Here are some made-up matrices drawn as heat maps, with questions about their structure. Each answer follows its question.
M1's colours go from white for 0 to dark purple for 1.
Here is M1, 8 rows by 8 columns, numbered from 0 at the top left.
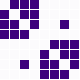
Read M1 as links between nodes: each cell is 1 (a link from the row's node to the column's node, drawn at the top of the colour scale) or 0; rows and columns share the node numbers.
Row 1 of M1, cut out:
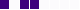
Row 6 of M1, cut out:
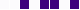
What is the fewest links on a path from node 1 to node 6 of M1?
2
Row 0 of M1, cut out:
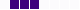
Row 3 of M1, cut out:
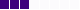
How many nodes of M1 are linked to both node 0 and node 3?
2
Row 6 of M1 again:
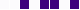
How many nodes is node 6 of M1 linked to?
4
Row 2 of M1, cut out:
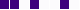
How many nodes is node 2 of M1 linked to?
4
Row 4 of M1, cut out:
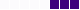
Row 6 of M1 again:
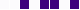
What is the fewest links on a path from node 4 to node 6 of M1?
1
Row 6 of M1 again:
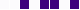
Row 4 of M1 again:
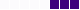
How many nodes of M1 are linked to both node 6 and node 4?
2
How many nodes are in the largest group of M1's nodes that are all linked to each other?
4
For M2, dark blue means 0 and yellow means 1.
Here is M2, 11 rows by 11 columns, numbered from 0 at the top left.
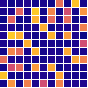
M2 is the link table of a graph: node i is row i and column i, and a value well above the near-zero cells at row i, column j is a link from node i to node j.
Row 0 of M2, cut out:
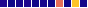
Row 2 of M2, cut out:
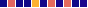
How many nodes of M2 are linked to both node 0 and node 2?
0
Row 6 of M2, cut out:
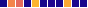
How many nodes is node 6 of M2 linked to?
4
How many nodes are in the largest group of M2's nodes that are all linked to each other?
5
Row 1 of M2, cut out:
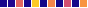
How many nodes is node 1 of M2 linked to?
5
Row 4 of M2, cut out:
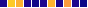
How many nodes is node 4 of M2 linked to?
4
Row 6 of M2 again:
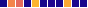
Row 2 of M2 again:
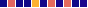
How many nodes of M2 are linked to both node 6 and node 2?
3
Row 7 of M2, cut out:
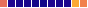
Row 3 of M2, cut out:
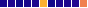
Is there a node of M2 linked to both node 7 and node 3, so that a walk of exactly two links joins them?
yes
